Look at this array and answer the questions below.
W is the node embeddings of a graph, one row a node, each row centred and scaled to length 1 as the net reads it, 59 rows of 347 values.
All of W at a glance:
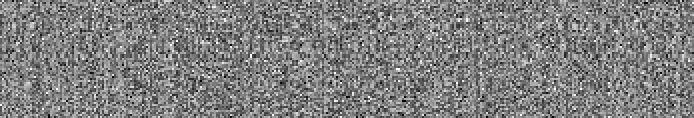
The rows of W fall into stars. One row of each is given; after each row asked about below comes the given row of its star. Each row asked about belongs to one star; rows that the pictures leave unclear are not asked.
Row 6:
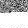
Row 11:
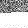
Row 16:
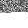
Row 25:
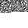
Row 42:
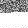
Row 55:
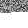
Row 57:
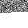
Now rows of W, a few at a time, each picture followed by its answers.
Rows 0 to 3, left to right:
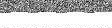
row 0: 25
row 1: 11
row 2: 16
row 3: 55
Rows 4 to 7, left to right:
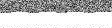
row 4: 16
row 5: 55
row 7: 11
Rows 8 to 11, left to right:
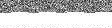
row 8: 57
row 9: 55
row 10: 55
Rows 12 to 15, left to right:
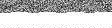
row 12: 57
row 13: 11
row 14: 57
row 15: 55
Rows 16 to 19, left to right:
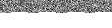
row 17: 57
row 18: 25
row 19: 25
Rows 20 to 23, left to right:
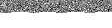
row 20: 55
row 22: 42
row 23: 42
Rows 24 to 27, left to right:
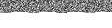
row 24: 25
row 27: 11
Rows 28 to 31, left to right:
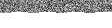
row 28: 11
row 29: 16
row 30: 25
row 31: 55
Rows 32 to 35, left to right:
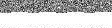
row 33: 6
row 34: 16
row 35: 55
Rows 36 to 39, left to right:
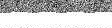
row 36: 6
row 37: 25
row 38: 11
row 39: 6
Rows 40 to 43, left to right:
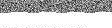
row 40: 16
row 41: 42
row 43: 25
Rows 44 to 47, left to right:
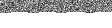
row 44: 16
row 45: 57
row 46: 6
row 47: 25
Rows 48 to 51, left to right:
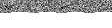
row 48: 57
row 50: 57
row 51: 55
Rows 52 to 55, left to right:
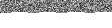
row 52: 6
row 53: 16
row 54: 25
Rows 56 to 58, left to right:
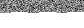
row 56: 6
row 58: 42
